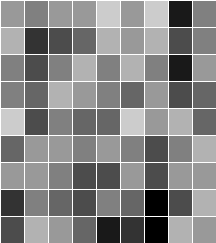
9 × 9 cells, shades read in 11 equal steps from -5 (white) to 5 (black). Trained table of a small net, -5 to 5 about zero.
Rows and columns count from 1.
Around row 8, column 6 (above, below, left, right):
-1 3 0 5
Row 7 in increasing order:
-1 -1 -1 -1 -1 0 2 2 2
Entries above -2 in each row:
7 6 7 8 6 8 9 8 7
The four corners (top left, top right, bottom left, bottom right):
-1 0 2 -1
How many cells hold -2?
11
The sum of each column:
-1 4 -2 3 1 -3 7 9 -5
